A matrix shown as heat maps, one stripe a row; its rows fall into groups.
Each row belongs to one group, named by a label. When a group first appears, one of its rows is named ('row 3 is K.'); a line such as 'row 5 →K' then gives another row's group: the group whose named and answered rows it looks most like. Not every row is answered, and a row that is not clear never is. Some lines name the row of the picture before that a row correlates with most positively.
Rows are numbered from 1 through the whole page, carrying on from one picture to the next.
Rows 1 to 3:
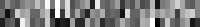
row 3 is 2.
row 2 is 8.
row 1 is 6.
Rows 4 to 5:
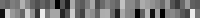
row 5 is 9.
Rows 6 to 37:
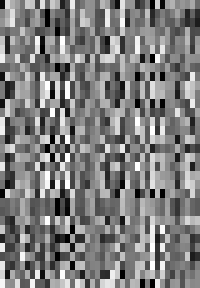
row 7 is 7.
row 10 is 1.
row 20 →1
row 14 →9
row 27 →9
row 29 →2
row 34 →2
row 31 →1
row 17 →9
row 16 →8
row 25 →8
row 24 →1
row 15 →8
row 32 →2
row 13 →2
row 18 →7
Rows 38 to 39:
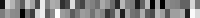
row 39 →6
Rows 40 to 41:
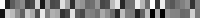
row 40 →1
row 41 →9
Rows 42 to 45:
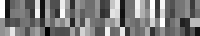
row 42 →1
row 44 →1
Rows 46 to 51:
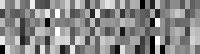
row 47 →6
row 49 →6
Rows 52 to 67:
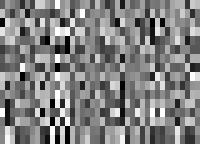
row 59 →2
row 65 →8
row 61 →1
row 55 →6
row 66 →7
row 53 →1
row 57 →2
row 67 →7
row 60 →6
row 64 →1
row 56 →7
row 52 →6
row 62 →6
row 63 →8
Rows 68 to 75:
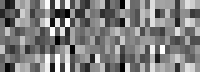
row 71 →7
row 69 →2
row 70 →8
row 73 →1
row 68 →8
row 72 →2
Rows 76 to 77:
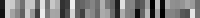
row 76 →9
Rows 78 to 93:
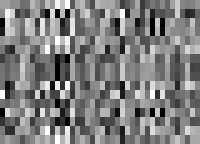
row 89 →2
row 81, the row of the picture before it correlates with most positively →76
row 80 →9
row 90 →9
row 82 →6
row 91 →2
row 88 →1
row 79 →7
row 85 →2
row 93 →6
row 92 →8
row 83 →8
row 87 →8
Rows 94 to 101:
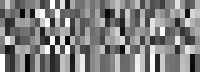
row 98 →7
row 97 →1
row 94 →7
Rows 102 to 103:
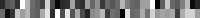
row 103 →8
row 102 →2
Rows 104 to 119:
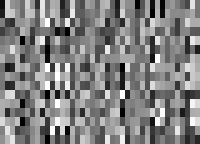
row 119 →7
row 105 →9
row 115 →6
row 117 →6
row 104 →9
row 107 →2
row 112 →6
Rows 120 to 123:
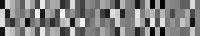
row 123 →9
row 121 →1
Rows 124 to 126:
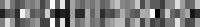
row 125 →2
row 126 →7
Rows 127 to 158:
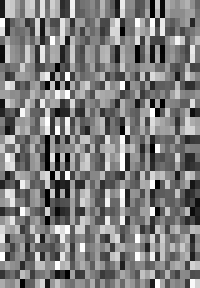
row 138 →9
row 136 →7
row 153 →1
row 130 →1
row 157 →2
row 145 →7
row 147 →2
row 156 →6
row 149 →7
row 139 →2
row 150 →2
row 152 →6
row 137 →6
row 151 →7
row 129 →1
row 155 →1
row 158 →6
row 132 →9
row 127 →9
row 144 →7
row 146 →8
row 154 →1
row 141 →8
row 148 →7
